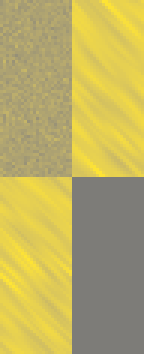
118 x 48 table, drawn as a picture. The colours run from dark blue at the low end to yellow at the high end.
The table splits into 2 rows of 2 panels. Panel 1,1: high, fine-grained, faint in contrast. Panel 1,2: very high, slanting down to the right, faint in contrast. Panel 2,1: very high, slanting down to the right, faint in contrast. Panel 2,2: middling, flat.
